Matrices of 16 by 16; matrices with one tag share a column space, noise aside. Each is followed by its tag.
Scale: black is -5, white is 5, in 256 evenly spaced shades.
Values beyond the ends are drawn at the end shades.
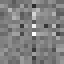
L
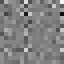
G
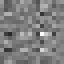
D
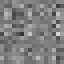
L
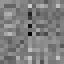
L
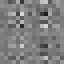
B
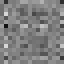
B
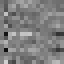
D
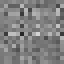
L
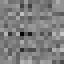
D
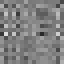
L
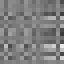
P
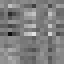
L
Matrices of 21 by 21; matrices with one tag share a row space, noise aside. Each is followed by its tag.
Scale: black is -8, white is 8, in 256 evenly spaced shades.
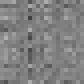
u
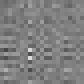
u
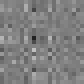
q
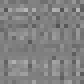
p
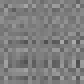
p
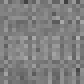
p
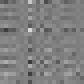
u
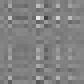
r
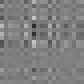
q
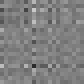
q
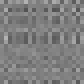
p
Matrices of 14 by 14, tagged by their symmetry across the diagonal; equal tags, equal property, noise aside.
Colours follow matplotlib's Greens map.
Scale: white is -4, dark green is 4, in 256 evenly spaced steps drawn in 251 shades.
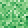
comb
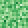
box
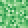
box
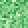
comb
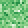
comb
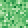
box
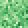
comb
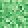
box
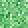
comb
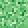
box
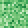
box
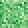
box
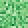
comb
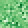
box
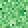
box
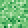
comb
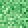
comb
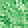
box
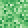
box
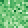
comb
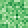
box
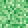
comb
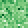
comb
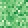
comb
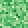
box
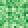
box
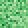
comb
